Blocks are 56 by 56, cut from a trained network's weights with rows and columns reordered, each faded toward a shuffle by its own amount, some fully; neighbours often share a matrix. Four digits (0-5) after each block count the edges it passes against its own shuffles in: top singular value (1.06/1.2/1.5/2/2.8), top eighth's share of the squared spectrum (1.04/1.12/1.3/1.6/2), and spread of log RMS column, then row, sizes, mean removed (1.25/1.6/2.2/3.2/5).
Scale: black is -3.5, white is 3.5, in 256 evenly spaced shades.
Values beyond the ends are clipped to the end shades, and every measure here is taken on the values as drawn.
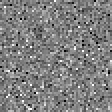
0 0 0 0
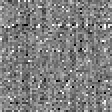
3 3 0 2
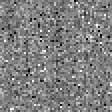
1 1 0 0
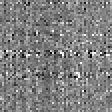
3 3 0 3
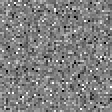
0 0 0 0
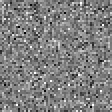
2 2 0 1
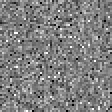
1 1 0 0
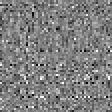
3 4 2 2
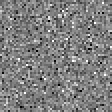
1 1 0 0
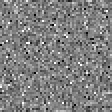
1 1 0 0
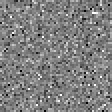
0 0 0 0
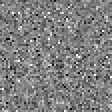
1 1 0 1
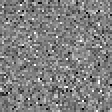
2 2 0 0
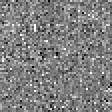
2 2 0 1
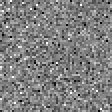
0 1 0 0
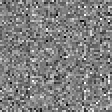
3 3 2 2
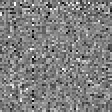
3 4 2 2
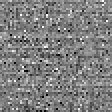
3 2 2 0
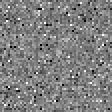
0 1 0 0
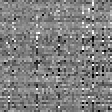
3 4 3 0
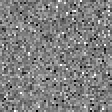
0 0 0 0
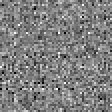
3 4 2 2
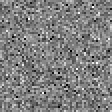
2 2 1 0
